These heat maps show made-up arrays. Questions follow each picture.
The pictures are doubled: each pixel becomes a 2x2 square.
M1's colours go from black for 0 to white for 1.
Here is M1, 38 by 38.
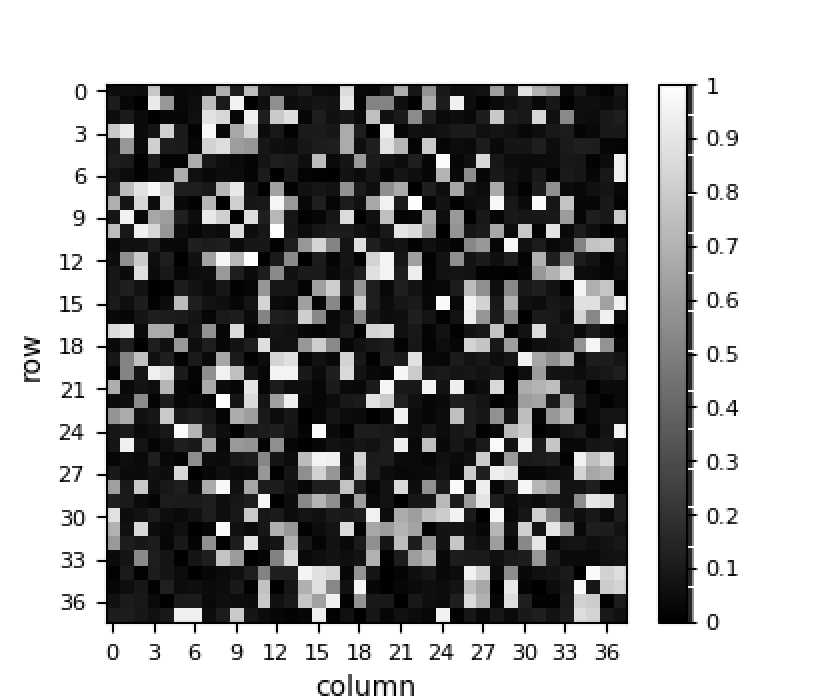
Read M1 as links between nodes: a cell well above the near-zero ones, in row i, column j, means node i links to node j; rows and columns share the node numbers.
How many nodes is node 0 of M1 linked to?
10
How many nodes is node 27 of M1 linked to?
12
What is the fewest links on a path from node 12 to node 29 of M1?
4
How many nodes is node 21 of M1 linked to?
11
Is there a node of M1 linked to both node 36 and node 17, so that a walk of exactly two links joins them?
no
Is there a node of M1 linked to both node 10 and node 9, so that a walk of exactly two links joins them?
yes
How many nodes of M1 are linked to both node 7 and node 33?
4
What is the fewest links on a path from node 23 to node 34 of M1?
3
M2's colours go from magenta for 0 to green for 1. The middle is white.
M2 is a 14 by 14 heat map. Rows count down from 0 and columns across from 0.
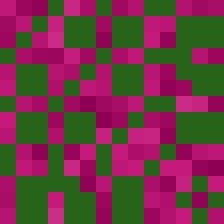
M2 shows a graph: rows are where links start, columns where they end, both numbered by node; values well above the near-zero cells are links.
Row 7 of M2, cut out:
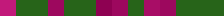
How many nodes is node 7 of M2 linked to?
8
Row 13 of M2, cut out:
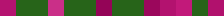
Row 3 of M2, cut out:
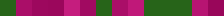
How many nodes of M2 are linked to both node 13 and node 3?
0
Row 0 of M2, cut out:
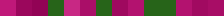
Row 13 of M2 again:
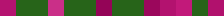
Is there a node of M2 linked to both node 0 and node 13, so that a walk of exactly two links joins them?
no
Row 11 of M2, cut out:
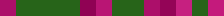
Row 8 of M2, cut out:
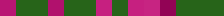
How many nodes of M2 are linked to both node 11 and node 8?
5
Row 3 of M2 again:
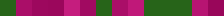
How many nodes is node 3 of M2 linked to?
5
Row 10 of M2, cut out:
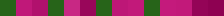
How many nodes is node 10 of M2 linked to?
4
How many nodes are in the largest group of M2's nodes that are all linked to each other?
8
